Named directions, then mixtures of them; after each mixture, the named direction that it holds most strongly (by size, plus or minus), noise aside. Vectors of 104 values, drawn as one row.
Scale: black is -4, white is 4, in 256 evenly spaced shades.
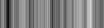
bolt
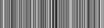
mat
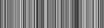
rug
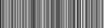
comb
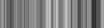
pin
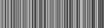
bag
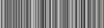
comb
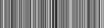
mat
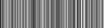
comb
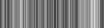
rug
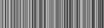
bag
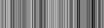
bag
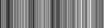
bolt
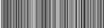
comb
